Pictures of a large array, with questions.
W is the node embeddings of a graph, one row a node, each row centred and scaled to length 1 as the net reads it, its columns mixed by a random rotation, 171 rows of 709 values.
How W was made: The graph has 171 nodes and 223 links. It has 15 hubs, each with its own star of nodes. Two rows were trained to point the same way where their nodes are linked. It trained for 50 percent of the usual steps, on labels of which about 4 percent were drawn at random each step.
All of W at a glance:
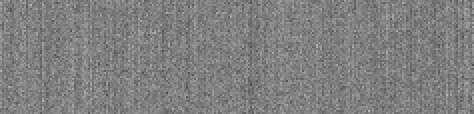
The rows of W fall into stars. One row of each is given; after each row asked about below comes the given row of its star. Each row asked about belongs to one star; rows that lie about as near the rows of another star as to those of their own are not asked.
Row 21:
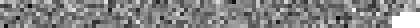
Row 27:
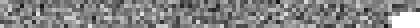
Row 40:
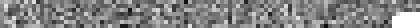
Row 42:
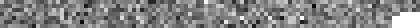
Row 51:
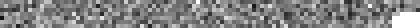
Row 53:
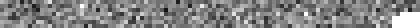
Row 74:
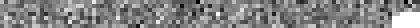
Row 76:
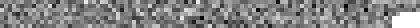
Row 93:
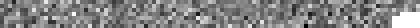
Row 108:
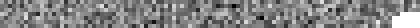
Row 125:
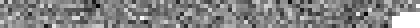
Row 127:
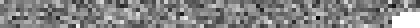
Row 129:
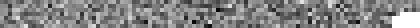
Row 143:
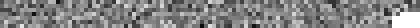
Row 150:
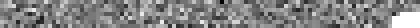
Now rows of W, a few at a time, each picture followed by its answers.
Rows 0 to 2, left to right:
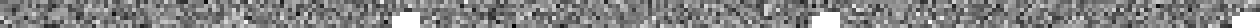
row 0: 40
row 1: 40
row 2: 51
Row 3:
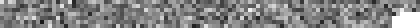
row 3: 150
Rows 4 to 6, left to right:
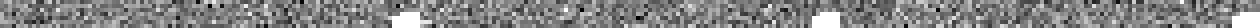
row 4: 74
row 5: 150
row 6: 27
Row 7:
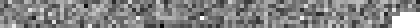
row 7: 42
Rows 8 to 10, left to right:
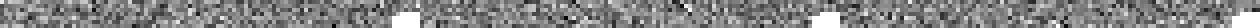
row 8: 93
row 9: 40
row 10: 27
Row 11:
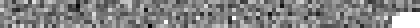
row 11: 40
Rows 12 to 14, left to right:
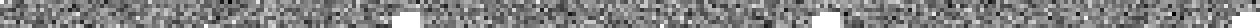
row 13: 51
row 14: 127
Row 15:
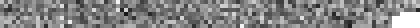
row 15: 51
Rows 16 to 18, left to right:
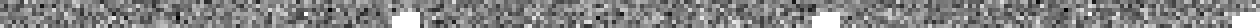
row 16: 27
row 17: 40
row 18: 53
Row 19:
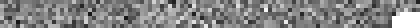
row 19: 150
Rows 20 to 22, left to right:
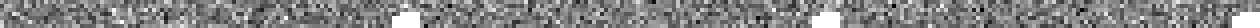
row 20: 127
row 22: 42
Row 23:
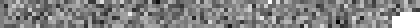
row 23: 21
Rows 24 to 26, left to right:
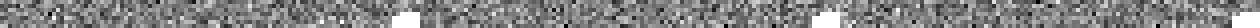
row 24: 21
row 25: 42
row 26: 74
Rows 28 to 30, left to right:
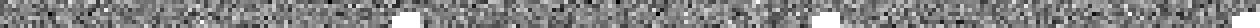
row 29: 42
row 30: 93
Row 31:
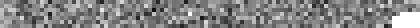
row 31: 76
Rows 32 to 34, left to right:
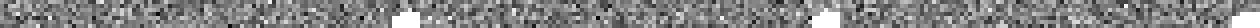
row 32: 127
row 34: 27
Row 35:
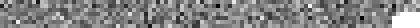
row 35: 51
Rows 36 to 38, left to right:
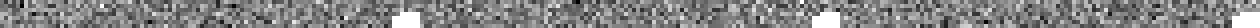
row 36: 108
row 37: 21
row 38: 51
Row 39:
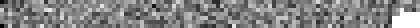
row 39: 108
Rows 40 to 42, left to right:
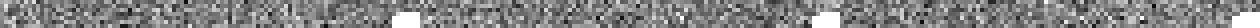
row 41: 51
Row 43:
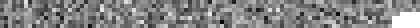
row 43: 27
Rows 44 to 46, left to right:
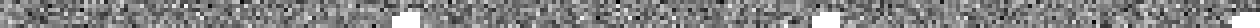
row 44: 74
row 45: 74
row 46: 53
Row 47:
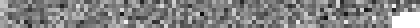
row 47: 53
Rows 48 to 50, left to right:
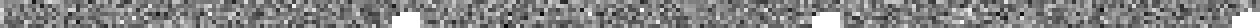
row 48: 127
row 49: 150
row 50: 127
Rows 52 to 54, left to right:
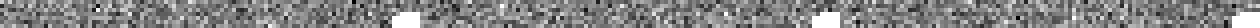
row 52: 93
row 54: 40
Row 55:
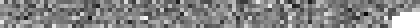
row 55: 125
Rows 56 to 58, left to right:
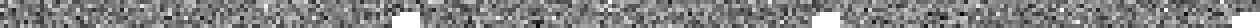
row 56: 150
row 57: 93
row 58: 53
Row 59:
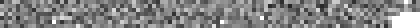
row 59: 21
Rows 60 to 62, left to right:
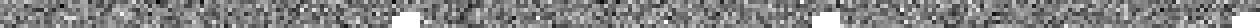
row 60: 21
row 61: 74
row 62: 93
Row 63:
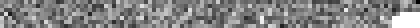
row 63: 150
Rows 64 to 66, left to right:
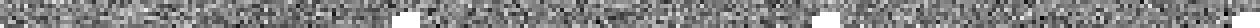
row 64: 127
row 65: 51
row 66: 76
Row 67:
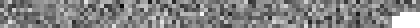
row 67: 143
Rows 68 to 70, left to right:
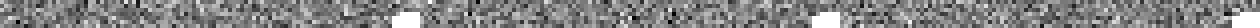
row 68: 40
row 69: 150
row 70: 143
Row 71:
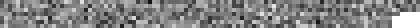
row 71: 143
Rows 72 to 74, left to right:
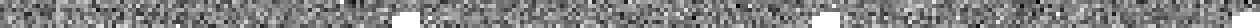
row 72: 51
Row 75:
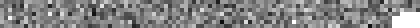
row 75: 108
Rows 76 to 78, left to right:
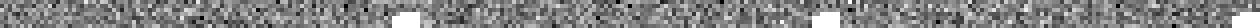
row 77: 74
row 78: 93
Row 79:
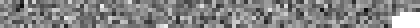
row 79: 27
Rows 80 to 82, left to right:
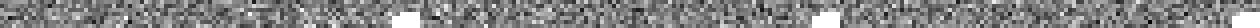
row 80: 53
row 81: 127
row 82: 129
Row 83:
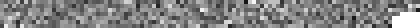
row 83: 40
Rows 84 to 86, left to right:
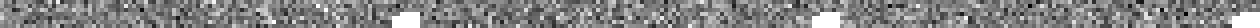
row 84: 42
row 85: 150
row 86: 53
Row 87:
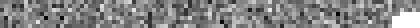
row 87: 27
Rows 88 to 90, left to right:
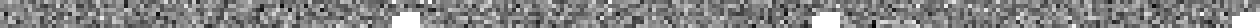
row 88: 127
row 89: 93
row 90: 129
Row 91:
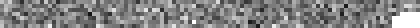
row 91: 150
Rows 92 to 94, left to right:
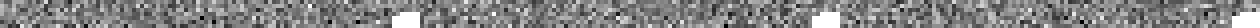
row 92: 76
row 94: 150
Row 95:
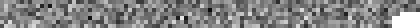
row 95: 53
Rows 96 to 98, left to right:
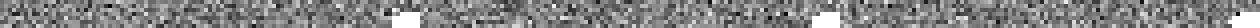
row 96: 143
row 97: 125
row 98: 53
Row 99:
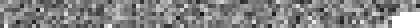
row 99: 74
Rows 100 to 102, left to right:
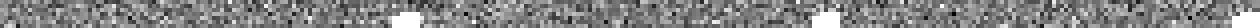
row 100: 53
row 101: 108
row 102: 27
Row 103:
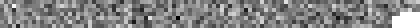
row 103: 51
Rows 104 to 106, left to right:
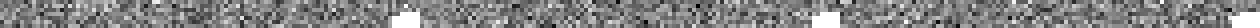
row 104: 129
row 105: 74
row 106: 93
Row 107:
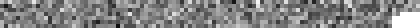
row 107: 93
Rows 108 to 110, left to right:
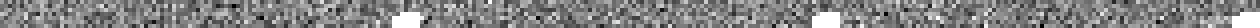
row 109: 42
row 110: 143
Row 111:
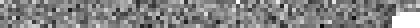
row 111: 40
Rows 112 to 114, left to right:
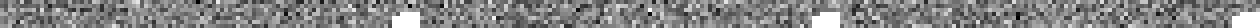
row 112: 74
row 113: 27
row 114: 40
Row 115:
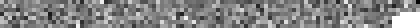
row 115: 150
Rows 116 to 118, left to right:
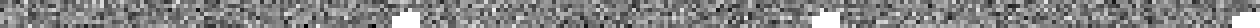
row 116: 108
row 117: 129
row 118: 129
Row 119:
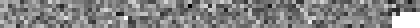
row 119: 53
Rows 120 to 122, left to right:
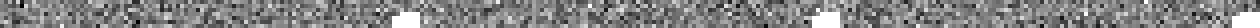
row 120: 108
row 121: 51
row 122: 76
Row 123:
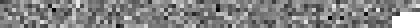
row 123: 129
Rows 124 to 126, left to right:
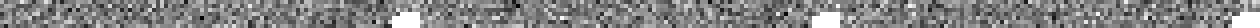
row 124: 51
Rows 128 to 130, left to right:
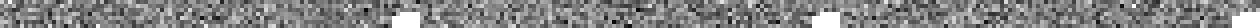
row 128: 150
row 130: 127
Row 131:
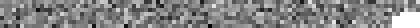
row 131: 21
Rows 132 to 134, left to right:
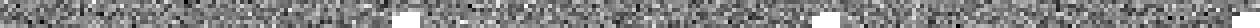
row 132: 74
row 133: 129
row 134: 108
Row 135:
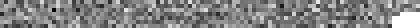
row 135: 51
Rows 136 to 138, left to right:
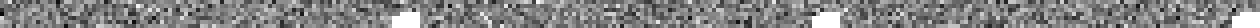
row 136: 150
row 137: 143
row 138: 21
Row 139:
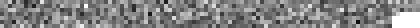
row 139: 76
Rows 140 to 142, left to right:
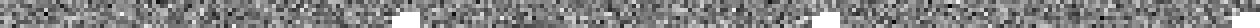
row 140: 143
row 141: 143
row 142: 143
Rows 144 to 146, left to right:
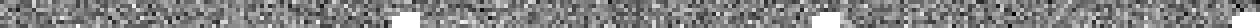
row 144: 40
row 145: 129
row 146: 53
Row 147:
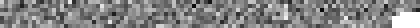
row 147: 27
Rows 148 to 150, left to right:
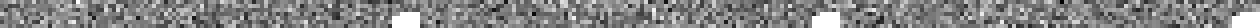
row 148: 129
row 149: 40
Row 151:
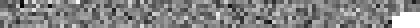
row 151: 108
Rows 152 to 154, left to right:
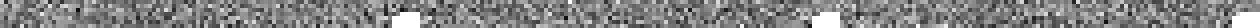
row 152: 76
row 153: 51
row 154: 76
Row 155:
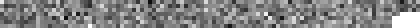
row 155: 42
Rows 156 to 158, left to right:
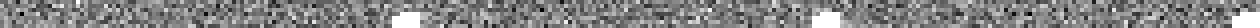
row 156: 129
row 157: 143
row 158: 53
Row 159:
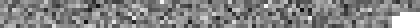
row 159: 125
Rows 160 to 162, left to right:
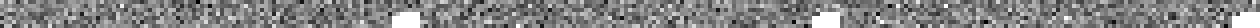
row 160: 74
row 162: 129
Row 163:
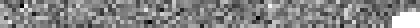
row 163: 108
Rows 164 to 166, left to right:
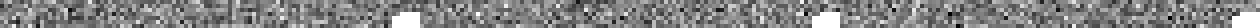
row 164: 40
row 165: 76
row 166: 129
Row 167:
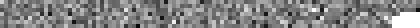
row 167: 21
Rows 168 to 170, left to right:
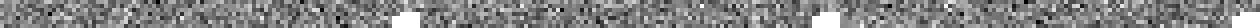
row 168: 21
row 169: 42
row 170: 129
